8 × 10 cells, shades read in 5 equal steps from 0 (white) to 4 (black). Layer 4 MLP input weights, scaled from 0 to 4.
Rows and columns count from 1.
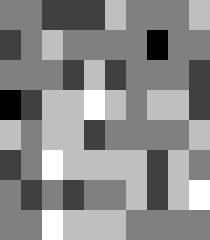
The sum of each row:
21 22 22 17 17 15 19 15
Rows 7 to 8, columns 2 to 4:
3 2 3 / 2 0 1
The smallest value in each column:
1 2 0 1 0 1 1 1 1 0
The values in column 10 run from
0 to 3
